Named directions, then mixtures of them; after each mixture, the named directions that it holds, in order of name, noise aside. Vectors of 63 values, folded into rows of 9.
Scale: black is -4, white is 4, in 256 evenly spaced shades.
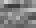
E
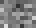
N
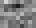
E, N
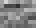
E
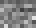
E, N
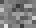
N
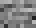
E, N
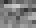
E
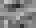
E, N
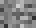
N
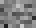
N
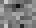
E, N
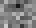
E, N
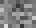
N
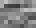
E
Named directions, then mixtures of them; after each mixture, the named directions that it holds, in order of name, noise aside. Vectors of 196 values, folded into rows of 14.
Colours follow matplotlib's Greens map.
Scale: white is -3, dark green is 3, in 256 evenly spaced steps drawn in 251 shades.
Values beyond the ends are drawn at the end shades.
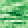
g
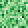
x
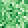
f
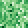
f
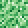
f, x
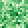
f, g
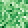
f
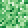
f, x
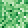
f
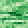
g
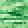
g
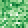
f, g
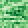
g, x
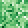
f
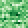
f, g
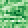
g, x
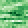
g
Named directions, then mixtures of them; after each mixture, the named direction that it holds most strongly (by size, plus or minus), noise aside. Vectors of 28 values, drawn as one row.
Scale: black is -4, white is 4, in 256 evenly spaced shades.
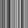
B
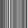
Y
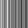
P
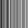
P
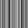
B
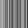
Y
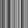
B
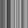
B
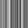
B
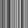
B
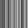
B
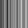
P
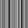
B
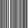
Y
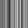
B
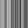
B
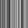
B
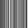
Y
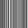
Y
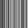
Y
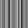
B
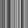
B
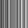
P
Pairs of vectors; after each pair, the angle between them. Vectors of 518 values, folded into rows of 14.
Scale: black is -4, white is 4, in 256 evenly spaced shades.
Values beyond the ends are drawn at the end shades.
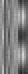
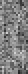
partly aligned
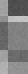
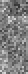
partly aligned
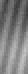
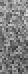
partly opposed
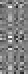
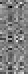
nearly opposite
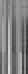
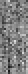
partly opposed
